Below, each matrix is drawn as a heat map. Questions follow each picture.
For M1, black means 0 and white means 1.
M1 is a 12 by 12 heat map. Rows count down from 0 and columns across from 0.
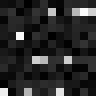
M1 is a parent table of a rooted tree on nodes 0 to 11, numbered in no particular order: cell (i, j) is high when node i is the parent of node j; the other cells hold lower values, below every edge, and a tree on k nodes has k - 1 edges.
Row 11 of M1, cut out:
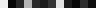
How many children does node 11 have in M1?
3
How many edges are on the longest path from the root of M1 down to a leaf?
4
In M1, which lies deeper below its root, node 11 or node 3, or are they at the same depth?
node 3
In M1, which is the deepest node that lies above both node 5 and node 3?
11
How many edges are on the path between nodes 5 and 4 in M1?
2
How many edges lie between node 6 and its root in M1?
1
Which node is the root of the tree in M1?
1
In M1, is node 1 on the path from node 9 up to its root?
yes
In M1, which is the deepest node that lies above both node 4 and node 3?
11
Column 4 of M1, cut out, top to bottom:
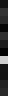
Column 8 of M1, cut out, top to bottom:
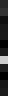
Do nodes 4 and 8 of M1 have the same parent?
yes
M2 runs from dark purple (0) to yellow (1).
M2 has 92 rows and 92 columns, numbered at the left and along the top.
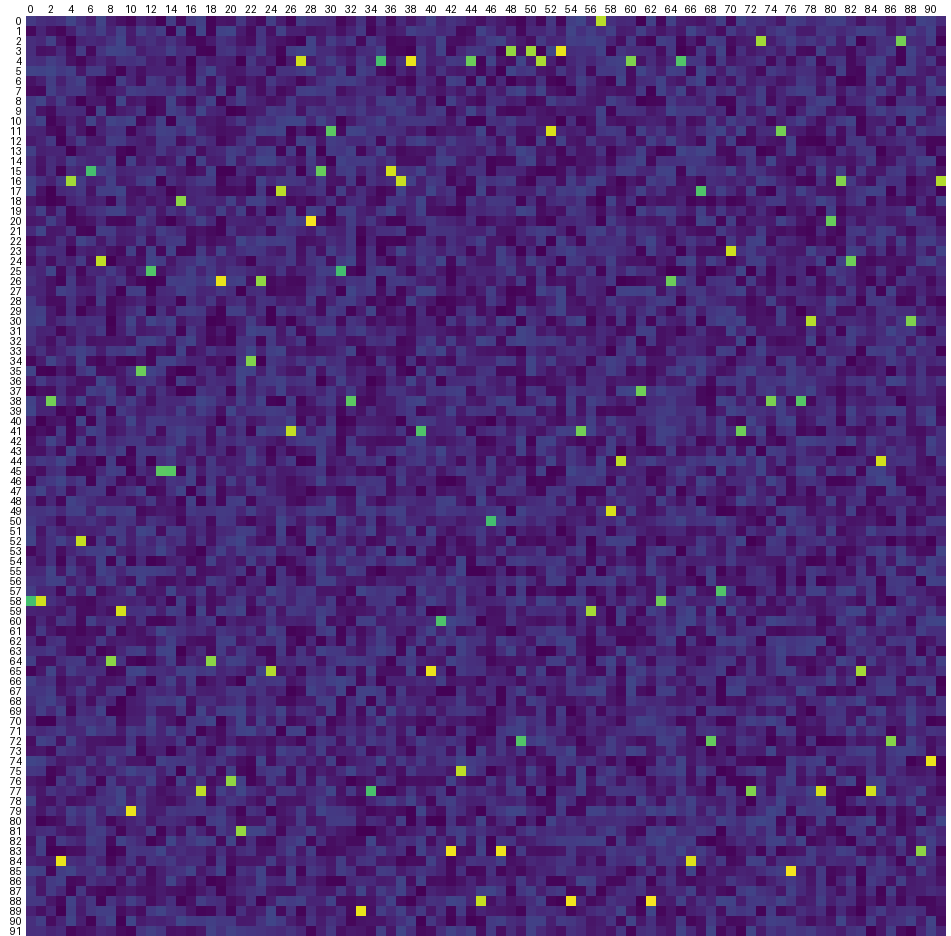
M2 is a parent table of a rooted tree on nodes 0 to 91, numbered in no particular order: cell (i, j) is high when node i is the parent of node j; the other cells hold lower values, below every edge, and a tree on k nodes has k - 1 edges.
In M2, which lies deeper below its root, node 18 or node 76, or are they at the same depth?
node 18
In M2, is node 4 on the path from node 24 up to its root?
yes
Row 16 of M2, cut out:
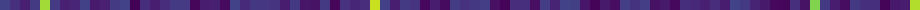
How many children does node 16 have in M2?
4
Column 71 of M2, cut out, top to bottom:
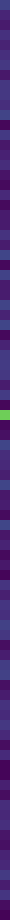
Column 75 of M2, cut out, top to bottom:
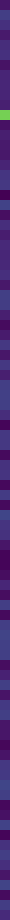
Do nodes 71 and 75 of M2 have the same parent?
no
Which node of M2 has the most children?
4
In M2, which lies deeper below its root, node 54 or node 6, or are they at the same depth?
node 6
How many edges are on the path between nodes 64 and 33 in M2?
8
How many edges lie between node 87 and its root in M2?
4
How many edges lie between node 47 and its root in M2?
4
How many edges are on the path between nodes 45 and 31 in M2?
10
